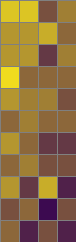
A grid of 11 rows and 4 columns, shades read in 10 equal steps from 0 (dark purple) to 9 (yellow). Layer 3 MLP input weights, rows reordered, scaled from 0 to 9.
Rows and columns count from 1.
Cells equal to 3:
7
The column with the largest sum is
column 1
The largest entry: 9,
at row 4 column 1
